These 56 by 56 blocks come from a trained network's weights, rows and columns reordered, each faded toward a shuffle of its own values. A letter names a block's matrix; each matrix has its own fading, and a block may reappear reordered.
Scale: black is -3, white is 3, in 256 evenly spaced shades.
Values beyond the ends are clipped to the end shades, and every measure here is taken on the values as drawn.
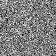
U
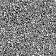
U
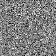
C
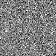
U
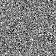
U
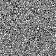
U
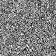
C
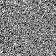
C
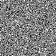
U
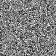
C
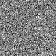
C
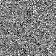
U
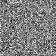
C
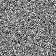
C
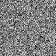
C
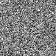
C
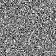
U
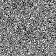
U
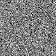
U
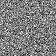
U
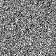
C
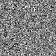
C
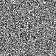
C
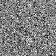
C
